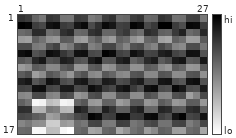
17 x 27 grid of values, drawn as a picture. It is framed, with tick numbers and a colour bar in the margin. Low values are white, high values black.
Odd patch: lower, in the bottom left. Ninth with the lowest average: bottom left. Stripes: horizontal, repeating 4 times.
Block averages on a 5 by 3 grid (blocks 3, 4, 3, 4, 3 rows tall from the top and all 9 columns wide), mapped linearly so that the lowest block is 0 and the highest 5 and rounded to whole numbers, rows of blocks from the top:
5 5 5 | 4 4 4 | 3 3 3 | 2 4 4 | 0 4 4
